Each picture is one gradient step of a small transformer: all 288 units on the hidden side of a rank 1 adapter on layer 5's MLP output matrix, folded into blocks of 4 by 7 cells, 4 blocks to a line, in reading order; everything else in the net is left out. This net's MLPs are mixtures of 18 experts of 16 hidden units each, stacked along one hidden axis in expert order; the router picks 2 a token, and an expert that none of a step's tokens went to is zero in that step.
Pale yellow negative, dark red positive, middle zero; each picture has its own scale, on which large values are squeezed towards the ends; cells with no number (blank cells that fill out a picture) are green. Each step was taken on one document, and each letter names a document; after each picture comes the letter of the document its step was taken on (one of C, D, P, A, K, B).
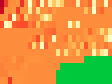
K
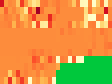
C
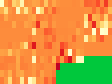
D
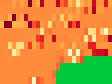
K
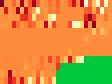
C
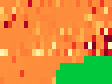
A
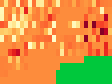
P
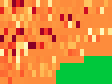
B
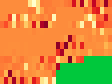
C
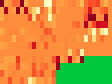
D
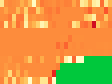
C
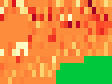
B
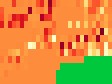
P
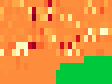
B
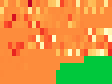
K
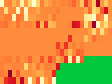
C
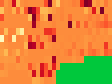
B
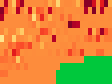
B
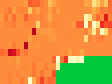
D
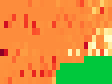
A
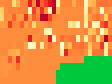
P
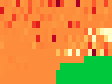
K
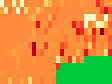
D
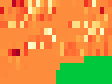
P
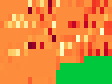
P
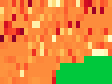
K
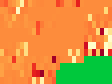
A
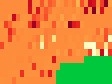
K
